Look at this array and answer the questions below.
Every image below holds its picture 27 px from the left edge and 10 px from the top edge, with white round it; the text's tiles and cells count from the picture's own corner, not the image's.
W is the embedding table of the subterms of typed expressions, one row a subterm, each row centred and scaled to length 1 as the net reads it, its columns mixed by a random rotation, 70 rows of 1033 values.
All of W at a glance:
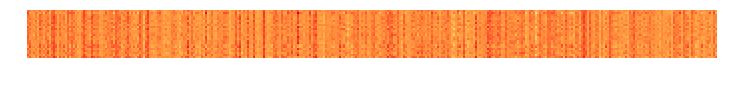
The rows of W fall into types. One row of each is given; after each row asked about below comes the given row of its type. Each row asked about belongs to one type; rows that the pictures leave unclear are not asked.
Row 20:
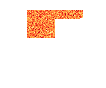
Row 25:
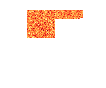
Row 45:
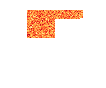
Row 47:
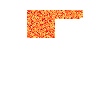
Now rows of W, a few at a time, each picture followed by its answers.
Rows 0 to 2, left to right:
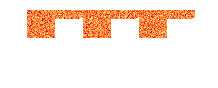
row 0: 47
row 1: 47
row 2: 20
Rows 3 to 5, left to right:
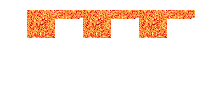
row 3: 47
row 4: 47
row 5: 47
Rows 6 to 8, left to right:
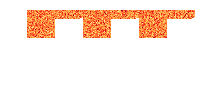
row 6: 20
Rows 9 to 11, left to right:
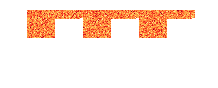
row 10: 45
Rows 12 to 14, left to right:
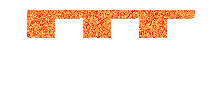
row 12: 45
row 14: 45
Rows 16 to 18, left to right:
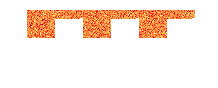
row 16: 47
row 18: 45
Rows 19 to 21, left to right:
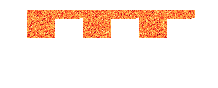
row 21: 25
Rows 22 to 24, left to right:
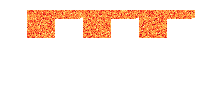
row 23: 20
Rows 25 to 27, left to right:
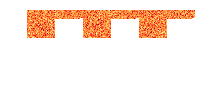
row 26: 47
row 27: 20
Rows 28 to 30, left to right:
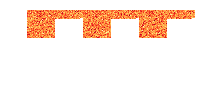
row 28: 45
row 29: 20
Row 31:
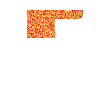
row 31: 20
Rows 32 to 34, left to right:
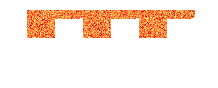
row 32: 47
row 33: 25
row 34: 20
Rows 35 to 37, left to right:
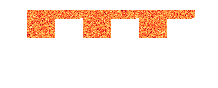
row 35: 45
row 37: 20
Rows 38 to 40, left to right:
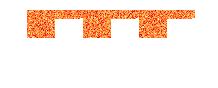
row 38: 25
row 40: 45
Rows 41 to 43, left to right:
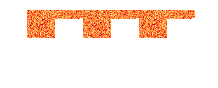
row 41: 47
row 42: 25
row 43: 47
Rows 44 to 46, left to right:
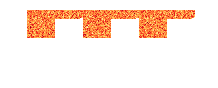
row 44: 47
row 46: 20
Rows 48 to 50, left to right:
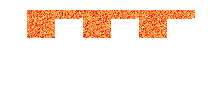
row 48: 20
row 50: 45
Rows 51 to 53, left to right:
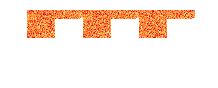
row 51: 20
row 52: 20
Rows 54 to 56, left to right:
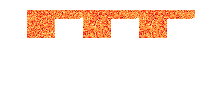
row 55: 45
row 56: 45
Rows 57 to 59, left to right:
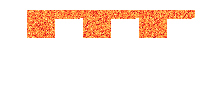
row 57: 25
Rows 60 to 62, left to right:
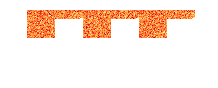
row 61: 47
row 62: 20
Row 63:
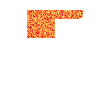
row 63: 20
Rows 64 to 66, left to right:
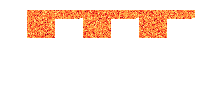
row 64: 25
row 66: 47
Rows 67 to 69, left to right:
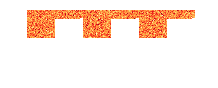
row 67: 20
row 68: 47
